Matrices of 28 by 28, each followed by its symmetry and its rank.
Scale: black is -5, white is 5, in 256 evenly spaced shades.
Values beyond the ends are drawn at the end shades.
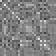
symmetric, rank five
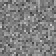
neither, full rank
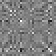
symmetric, rank three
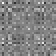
symmetric, rank three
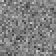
neither, full rank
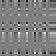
neither, rank one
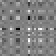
symmetric, rank two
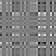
neither, rank one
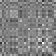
symmetric, rank three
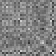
symmetric, rank three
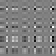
neither, rank one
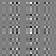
neither, rank one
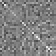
symmetric, rank five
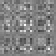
symmetric, rank three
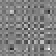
symmetric, rank two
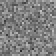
neither, full rank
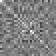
symmetric, rank five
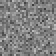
neither, full rank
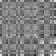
symmetric, rank two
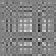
symmetric, rank two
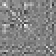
symmetric, rank five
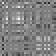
symmetric, rank two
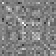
symmetric, rank five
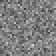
neither, full rank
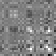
symmetric, rank three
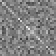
symmetric, rank five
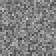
neither, full rank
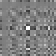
symmetric, rank two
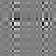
neither, rank one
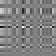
neither, rank one
